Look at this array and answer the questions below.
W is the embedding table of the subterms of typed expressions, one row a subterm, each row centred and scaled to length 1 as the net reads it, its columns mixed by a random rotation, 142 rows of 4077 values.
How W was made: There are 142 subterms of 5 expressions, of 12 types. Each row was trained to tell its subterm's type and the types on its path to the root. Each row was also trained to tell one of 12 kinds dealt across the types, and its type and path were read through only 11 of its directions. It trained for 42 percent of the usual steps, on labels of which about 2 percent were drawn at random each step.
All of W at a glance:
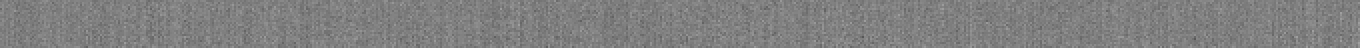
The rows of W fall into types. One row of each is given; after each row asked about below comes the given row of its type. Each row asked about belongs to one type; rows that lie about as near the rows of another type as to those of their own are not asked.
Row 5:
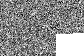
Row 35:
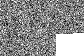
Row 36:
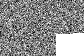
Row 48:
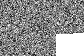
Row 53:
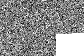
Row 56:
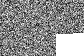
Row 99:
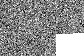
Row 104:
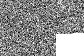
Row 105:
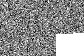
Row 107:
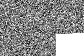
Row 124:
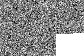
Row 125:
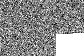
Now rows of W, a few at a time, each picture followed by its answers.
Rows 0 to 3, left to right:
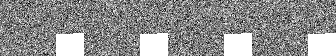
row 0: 56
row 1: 105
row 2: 48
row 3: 105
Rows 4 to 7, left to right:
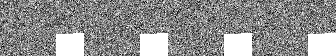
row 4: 104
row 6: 53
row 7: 36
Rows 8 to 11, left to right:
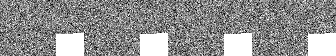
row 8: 107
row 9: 36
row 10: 99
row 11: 99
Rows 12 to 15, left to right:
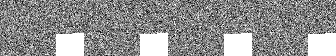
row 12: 104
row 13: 107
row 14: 107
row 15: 125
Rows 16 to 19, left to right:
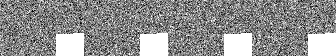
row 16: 35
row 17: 104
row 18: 105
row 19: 107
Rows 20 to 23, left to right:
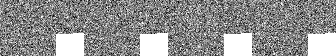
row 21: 48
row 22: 105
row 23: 5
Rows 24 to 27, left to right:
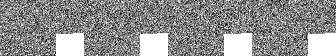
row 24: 48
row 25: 35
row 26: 5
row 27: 107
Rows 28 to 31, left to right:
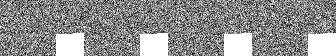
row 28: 48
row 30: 104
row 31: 125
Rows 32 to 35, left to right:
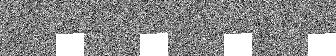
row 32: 48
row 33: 53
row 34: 48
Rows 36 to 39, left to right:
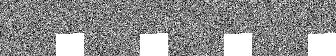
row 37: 5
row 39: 104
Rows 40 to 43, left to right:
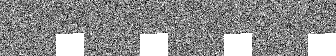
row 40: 56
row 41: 5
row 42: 99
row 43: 125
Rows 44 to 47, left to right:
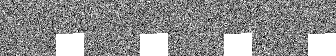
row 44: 104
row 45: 5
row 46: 107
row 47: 48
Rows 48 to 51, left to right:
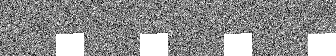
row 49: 125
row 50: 125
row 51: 36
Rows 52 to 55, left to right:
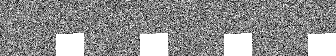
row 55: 105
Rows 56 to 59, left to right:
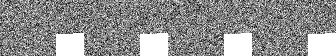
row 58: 53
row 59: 36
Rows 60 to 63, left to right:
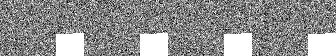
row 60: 104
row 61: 36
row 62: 5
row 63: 124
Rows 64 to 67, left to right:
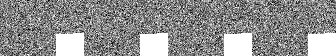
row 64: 107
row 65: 5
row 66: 125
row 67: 104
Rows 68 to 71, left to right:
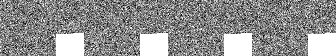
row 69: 53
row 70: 105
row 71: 107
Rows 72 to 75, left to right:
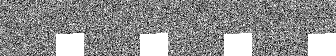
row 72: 56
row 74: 53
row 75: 5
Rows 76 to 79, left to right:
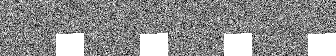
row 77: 5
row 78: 125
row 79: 48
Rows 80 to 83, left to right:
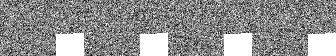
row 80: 107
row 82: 105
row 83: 107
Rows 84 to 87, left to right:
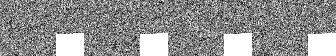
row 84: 56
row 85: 124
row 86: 35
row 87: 36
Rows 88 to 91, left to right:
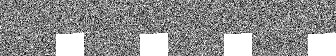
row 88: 104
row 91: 104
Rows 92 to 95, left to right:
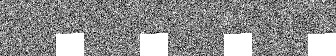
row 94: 48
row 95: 99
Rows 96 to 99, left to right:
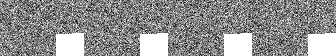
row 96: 53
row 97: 125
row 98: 48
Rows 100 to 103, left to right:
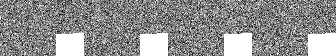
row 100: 36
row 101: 99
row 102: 104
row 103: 36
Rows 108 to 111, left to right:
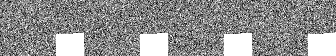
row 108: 105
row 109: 105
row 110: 125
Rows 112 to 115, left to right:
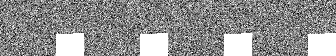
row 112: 5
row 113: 125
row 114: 5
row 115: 5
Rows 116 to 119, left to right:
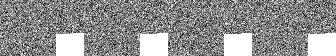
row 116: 99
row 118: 48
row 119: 125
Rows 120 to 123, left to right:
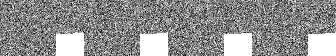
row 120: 104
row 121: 36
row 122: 105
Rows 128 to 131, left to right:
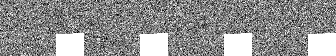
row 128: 99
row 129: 105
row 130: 56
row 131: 53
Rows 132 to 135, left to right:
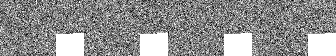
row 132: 56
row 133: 36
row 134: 36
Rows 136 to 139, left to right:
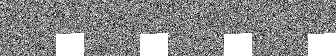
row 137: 125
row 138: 35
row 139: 107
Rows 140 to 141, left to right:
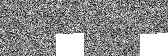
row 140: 105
